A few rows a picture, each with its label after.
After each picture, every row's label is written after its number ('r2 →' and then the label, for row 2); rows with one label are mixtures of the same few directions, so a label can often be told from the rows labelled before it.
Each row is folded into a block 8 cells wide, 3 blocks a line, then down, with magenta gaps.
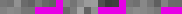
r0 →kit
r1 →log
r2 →kit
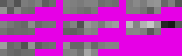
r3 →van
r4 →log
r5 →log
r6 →kit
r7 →kit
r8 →log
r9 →kit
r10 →kit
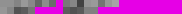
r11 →log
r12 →kit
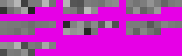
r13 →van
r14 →kit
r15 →van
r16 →log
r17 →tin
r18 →van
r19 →van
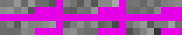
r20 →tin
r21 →tin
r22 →tin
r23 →kit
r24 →tin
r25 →van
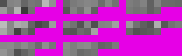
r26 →tin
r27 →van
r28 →kit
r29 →log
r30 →tin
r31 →kit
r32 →log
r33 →log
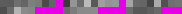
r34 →log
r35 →kit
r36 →kit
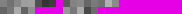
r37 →log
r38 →tin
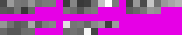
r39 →kit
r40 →log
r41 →kit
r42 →kit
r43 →tin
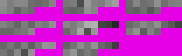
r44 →log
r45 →kit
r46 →kit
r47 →tin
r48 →log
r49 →tin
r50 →tin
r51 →tin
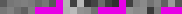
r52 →tin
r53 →kit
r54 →tin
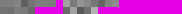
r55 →van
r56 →van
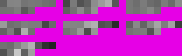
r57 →kit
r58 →log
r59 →log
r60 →tin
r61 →log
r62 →log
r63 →log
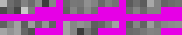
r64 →tin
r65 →van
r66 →van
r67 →tin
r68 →log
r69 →kit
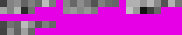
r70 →tin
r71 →kit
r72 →log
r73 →van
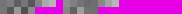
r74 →tin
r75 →tin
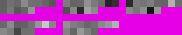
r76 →tin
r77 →tin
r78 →tin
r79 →log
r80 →tin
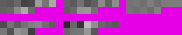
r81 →log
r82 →log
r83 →tin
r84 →van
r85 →van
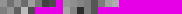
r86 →tin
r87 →log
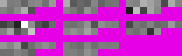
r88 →tin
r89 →kit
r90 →van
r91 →van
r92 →kit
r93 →tin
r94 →van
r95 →kit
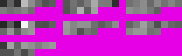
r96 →van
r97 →log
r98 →tin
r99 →van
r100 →log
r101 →kit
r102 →kit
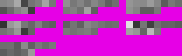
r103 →van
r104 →tin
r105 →log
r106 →kit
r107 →van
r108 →kit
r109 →tin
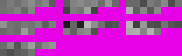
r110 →log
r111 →van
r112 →van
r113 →tin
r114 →van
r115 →kit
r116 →kit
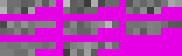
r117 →van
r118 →kit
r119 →tin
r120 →kit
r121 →log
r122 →tin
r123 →van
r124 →van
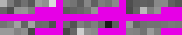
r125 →tin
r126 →tin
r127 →log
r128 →tin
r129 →log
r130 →kit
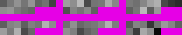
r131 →tin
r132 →van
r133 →log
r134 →tin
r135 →log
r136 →van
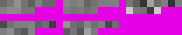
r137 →kit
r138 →van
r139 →van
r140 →tin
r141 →tin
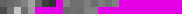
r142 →log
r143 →tin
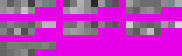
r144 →kit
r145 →kit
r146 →tin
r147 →tin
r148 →kit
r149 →tin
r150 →van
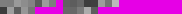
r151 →van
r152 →log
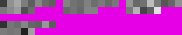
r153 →kit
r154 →tin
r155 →van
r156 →tin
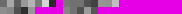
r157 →log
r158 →log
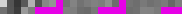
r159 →kit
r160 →log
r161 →log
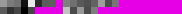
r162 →kit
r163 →van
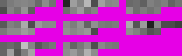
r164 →van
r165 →kit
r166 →van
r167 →kit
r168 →tin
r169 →kit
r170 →van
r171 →kit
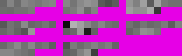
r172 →kit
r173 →log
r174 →tin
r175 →tin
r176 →kit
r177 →log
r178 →tin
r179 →van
